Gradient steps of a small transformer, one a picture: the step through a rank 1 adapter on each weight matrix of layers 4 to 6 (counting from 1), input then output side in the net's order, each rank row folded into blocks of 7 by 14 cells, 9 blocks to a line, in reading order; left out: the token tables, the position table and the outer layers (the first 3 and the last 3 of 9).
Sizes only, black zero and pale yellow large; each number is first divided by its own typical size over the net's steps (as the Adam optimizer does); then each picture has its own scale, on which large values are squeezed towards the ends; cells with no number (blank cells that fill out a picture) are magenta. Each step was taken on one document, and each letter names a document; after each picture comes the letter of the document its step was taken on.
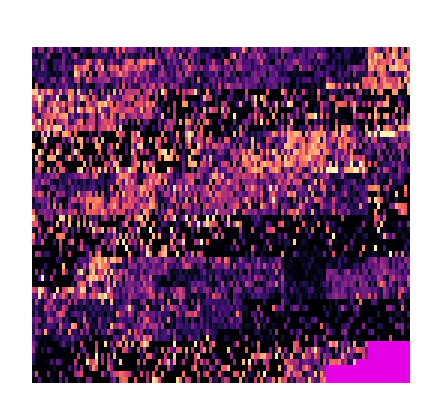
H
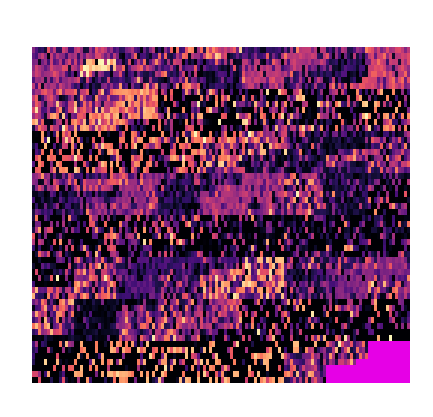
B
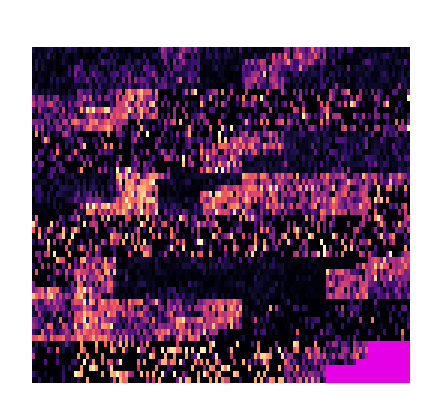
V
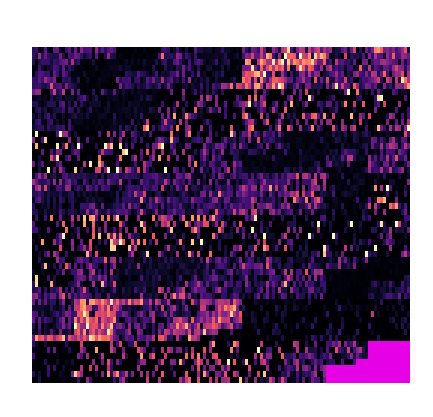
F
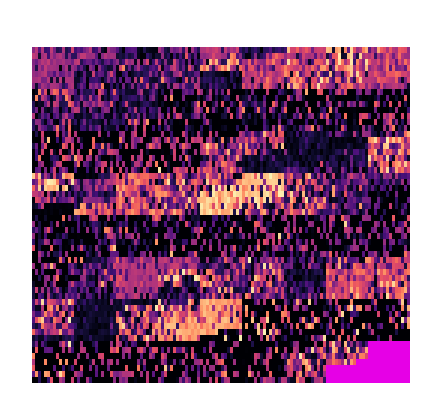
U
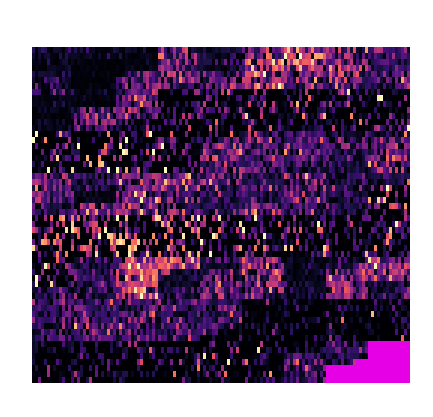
F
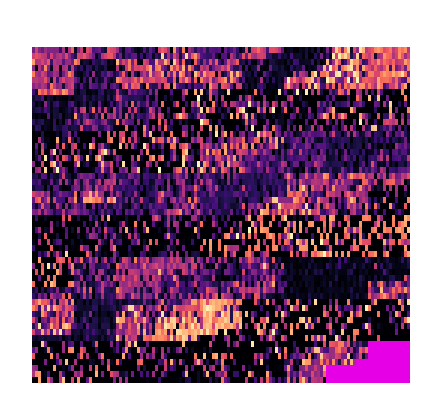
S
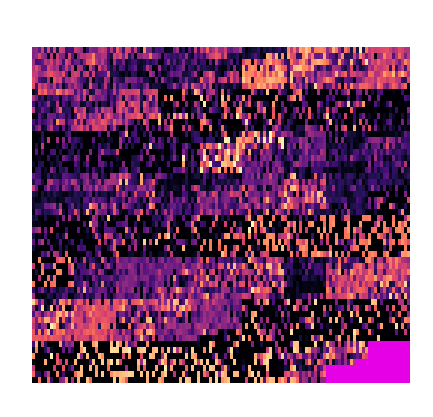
S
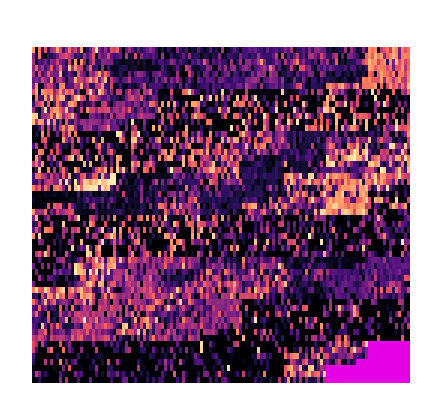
B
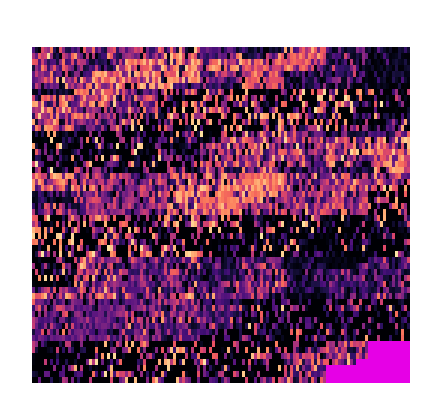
H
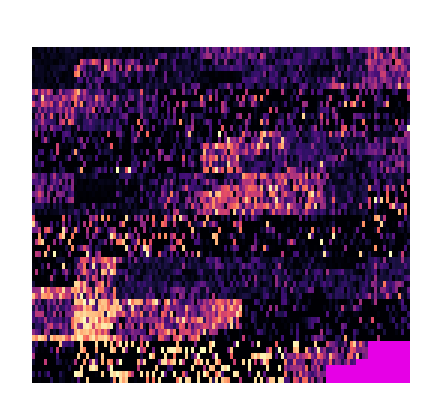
V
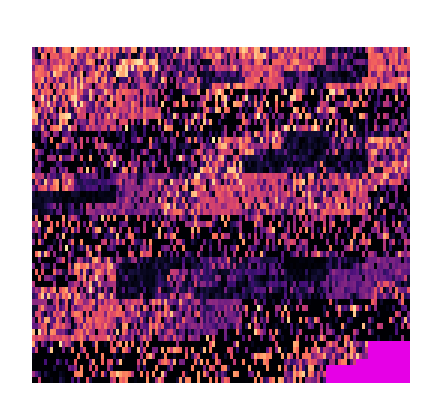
B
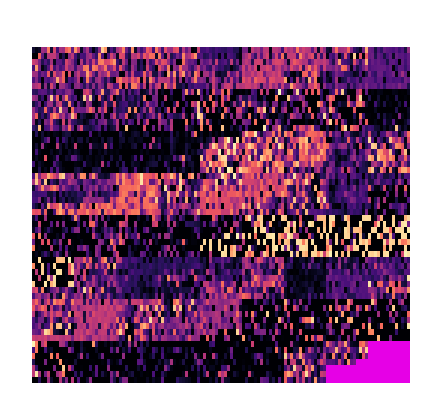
S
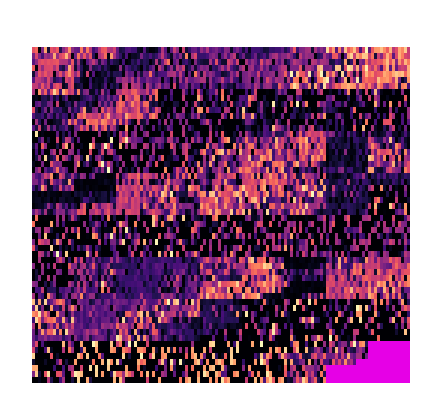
S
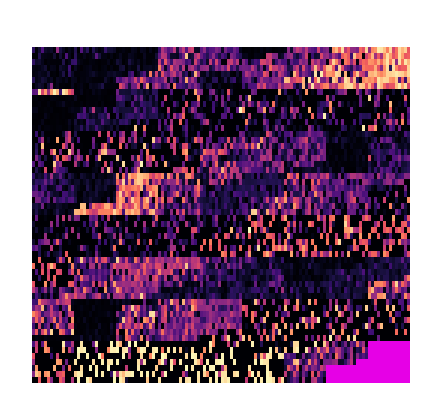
U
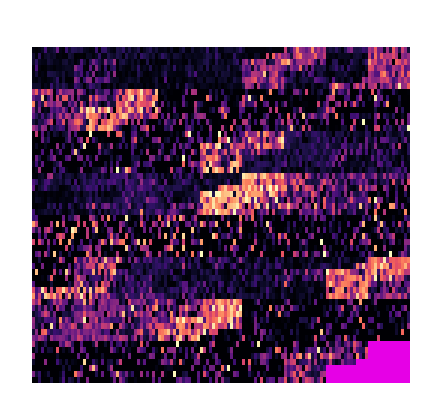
V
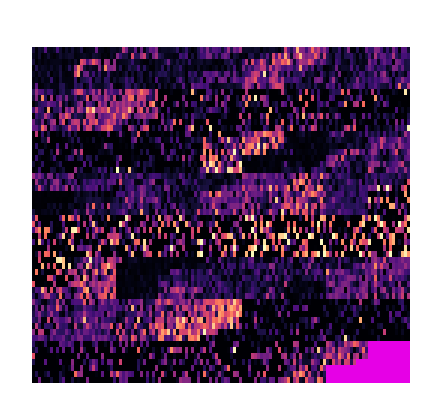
V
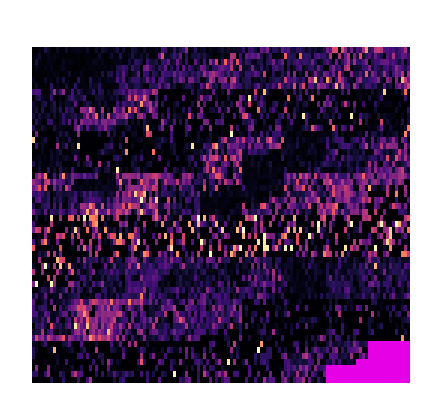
F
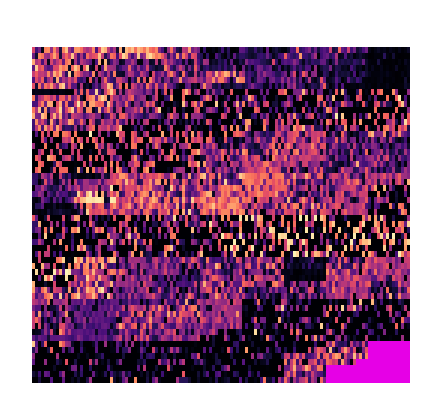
B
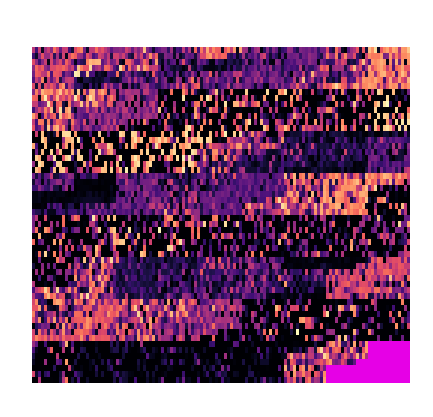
B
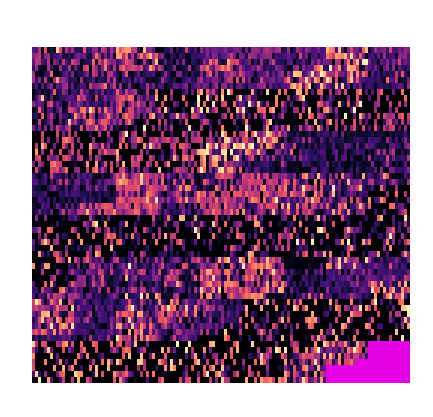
S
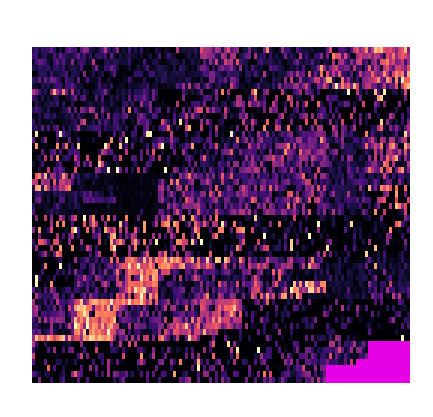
F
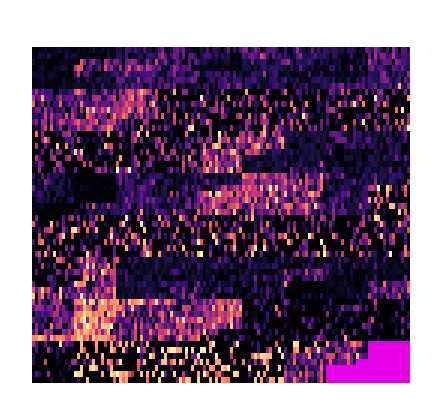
V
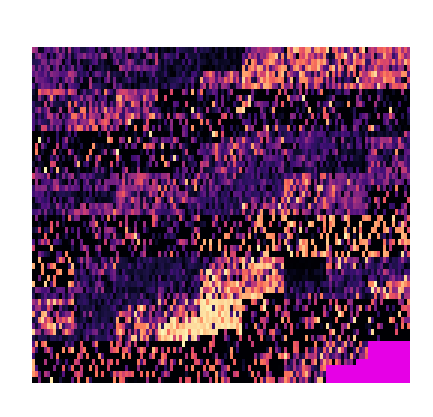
U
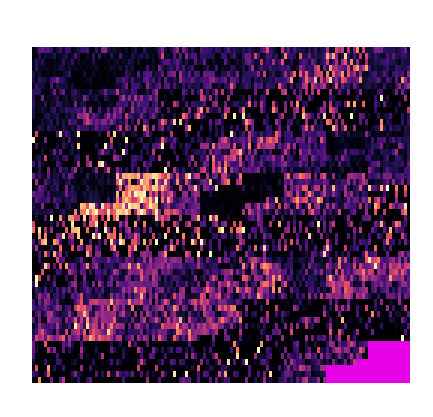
F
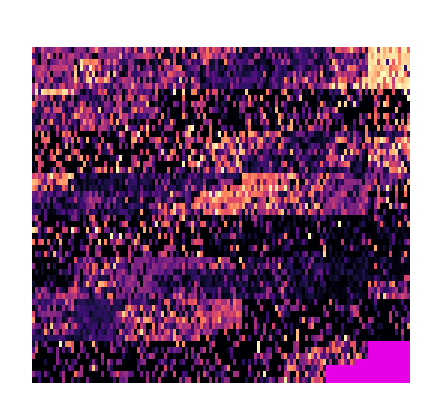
V
